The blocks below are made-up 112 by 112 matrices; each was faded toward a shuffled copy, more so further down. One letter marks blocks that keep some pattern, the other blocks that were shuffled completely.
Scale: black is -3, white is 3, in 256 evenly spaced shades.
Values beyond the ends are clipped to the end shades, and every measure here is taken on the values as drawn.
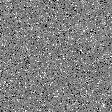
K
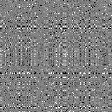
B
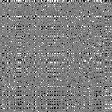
B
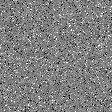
K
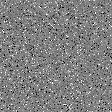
K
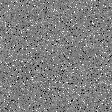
K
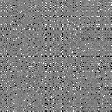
B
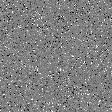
K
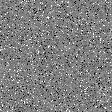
K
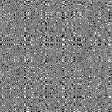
B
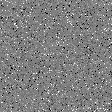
K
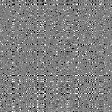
B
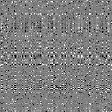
B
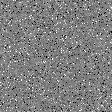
K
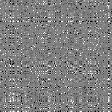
B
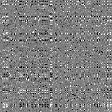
B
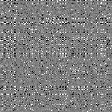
B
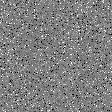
K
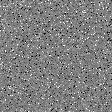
K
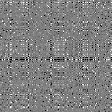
B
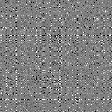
B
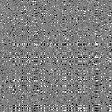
B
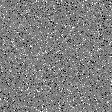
K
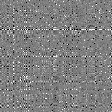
B
